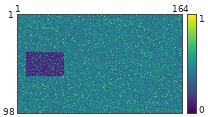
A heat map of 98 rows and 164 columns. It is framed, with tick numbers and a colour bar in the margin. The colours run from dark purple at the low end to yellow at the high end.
Ninth with the lowest average: middle left. Odd patch: lower, in the middle left. Stripes: none. Average level on the scale: 40%.
